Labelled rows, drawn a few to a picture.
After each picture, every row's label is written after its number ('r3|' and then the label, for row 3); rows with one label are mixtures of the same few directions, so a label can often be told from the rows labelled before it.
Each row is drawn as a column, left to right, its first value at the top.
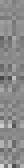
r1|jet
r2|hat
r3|jet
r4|jet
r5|hat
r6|jet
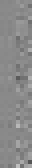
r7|jet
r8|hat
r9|jet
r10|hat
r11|jet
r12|hat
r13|jet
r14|hat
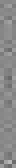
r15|hat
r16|hat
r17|hat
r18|hat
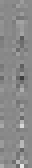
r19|jet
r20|hat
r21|jet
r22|hat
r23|hat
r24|jet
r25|hat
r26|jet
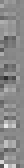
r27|hat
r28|jet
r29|jet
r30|jet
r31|jet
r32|hat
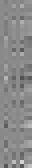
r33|jet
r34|jet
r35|jet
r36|hat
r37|hat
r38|hat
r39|jet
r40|jet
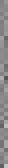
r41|jet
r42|jet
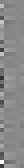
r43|hat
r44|hat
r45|hat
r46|hat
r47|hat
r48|jet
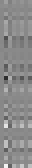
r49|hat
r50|jet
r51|jet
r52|jet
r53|jet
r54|jet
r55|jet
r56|jet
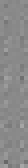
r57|jet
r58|hat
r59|jet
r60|hat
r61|jet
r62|jet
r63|hat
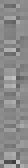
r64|hat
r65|hat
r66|hat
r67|hat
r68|hat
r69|jet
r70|jet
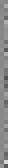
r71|hat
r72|hat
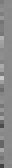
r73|jet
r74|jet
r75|hat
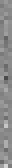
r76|hat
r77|jet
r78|hat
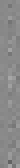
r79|jet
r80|hat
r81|hat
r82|jet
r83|jet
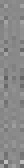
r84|hat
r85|hat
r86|hat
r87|jet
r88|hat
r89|hat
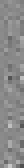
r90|hat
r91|hat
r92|jet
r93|jet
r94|hat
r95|jet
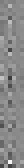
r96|jet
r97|hat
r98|hat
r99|jet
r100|jet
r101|hat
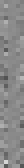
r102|jet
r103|hat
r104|hat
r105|jet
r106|hat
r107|jet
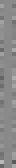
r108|hat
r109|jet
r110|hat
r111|hat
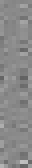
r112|jet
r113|hat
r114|jet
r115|jet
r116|hat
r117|hat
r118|hat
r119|hat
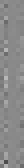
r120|hat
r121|hat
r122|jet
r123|hat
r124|hat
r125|jet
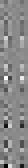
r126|hat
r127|jet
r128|jet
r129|hat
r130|hat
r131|jet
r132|jet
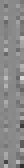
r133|jet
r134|hat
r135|jet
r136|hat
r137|hat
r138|jet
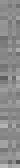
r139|jet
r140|jet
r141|hat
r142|jet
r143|hat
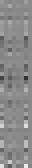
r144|jet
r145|hat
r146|hat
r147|jet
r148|hat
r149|hat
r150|jet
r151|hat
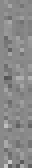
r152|jet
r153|jet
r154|hat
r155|jet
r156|jet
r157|hat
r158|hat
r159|jet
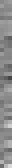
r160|hat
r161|jet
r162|jet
